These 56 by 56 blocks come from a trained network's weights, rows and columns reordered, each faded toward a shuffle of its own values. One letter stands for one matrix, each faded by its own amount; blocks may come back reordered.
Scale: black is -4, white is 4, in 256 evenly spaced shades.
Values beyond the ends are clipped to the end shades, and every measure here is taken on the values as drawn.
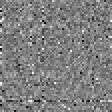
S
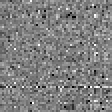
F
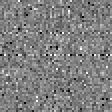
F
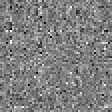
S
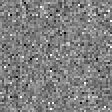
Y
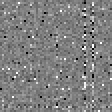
F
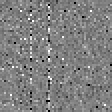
F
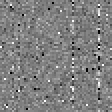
F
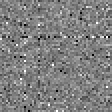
S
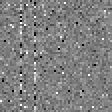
F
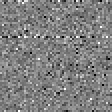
F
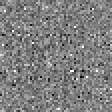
Y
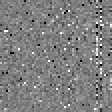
F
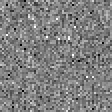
Y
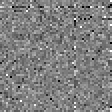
S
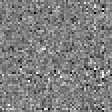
S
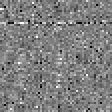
F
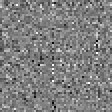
S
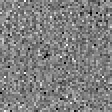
Y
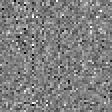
S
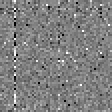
S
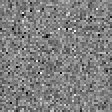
Y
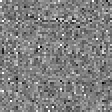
F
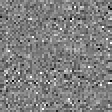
F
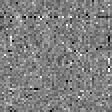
S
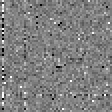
S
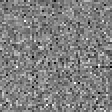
Y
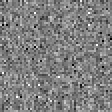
Y
